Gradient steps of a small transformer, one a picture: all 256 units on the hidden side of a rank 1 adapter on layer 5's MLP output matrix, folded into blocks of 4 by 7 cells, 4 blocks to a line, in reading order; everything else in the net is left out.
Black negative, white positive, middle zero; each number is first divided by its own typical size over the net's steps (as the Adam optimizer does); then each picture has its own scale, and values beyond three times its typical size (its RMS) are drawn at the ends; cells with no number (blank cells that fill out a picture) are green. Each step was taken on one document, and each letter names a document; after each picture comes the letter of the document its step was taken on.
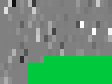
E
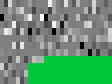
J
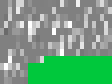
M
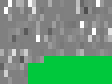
E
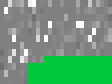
E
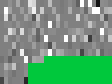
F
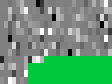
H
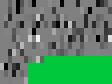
M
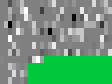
H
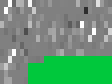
E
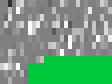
M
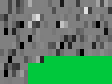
M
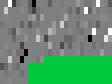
E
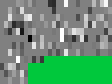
J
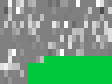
M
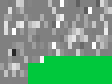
M
